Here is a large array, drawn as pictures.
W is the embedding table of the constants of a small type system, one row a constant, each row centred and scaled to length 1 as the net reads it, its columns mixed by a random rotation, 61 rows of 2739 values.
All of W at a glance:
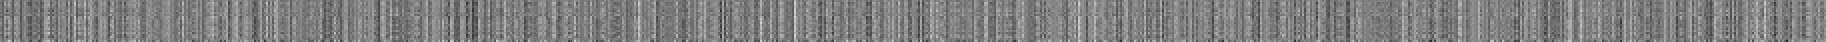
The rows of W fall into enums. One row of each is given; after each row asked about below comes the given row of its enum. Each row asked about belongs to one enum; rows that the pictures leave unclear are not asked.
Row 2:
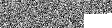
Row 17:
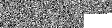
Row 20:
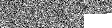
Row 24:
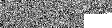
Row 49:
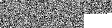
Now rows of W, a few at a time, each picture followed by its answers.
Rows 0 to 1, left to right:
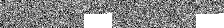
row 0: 24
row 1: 20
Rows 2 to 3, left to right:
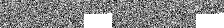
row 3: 24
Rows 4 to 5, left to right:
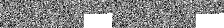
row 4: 17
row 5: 17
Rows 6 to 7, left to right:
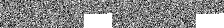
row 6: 17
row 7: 2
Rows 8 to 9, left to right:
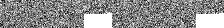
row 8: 24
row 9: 2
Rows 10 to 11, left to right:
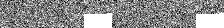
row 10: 20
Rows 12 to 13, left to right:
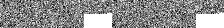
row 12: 17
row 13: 24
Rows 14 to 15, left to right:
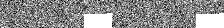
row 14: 20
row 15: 17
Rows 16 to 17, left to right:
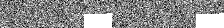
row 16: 20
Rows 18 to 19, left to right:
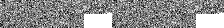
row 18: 24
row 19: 24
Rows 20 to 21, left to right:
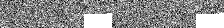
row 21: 24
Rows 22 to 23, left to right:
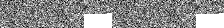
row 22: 20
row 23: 20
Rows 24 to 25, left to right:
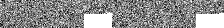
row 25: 17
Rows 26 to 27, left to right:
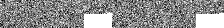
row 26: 24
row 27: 17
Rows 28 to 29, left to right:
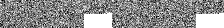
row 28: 24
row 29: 49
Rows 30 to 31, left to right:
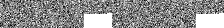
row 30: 17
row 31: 2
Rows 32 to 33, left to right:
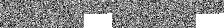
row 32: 17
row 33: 49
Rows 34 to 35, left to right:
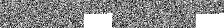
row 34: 2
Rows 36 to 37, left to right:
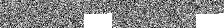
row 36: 2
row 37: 20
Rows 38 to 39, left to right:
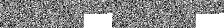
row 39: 17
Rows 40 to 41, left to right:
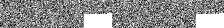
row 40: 17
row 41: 2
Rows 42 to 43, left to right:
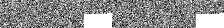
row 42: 2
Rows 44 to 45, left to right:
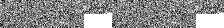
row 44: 24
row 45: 24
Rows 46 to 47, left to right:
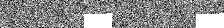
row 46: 20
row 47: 17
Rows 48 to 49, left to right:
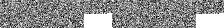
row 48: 2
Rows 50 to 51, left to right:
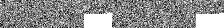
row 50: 24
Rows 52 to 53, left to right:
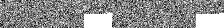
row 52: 24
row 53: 17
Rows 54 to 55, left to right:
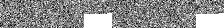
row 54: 17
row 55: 20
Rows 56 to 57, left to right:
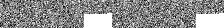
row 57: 2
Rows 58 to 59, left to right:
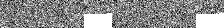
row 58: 20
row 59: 24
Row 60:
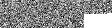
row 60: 2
